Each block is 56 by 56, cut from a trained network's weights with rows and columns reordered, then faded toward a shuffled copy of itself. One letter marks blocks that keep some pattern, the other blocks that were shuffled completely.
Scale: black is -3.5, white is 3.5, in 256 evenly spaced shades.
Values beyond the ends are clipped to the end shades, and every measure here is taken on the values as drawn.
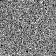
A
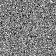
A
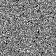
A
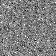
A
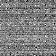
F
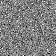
A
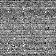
F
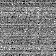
F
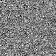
F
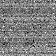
F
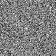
F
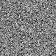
A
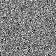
A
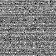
F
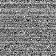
F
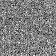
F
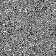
F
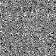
F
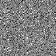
F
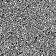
A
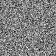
A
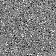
A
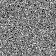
A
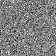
F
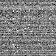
F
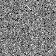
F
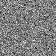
A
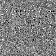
F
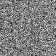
A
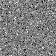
A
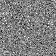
A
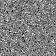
A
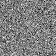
A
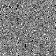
F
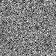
A
